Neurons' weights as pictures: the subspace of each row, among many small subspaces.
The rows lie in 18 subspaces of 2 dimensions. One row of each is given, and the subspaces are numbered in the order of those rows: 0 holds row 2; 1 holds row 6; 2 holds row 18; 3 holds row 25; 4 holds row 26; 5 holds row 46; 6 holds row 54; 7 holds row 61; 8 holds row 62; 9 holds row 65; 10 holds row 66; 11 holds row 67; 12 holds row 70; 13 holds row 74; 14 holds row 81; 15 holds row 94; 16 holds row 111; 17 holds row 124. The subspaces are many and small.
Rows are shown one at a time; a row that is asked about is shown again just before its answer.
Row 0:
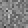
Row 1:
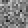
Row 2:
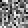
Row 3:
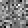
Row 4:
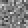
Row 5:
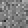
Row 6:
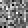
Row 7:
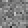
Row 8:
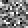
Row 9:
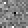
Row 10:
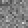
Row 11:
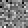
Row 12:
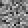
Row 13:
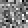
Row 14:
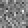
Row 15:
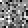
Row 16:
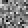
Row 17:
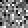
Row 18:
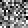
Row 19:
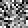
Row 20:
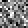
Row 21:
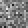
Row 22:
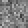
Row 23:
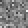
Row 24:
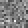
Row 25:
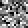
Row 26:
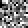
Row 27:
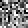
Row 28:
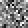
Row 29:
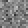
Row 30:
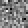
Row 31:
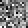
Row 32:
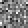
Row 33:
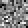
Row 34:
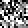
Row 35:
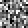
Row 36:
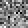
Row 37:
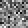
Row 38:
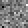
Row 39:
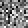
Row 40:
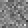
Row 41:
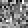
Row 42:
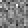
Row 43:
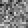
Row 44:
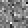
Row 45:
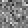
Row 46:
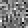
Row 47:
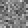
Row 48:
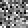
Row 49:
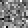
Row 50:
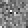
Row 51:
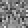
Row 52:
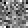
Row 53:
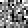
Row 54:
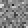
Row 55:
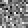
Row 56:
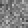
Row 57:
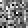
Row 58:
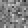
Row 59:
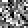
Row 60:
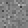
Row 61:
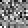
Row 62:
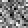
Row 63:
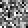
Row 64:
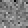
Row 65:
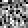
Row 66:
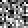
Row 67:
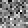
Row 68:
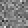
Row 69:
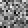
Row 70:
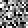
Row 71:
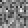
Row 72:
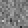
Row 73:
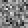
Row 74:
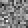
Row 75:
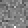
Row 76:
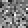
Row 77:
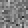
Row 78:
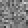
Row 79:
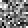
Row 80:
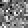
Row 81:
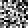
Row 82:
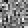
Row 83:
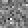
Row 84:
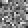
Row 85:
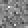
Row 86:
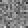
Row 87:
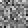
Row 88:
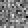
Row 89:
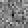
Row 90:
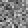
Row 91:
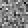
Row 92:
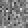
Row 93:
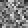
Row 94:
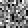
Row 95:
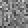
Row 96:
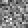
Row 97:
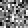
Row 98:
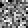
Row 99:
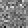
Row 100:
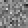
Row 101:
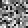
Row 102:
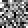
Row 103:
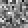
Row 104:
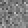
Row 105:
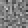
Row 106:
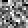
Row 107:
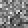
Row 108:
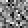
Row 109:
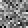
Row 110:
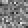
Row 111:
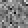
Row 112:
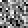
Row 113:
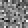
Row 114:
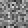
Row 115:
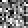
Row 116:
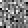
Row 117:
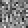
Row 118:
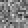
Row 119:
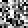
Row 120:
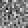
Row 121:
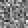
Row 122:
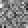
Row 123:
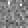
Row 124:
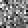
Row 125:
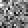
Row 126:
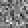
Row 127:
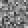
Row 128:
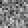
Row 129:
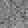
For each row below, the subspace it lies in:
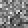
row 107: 11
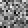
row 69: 2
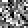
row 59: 10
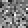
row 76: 6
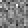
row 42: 8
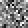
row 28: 8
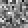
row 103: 11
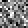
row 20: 8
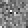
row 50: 12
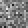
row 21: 1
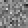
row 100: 9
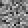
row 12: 3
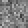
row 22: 7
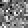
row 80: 2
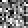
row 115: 10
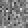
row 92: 14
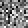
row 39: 14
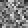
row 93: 8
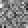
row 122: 6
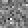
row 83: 9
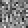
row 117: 5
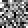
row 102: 6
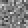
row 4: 13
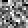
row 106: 9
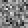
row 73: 15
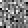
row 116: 15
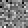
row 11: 6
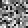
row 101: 3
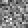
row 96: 17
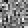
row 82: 5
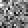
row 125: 2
